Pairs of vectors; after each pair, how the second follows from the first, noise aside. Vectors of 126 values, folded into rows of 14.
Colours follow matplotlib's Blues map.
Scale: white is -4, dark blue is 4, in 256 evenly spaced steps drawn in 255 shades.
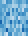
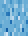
partly zeroed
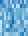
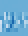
partly zeroed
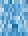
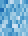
sign-scrambled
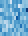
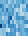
reversed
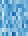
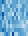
sign-scrambled
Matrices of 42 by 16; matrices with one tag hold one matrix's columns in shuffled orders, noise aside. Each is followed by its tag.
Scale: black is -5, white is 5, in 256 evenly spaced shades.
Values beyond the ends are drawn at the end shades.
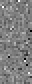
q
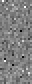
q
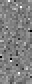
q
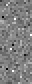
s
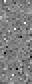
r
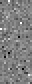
r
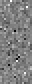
q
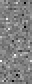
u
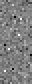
s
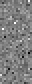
r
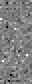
u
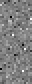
s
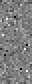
s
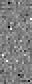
u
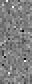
q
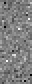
u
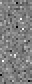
u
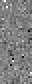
q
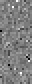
q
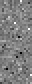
r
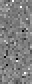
q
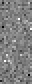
u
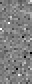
r
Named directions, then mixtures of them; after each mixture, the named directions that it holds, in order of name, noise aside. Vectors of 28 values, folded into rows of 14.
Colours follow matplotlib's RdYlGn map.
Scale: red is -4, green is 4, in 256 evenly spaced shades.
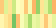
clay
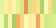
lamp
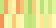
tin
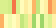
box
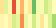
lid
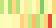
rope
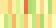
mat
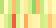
clay, mat, rope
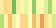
box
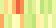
lid, tin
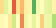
lid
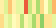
box, clay, mat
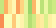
tin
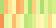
tin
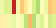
box, lid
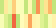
clay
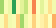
lid, mat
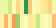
clay, lamp, mat
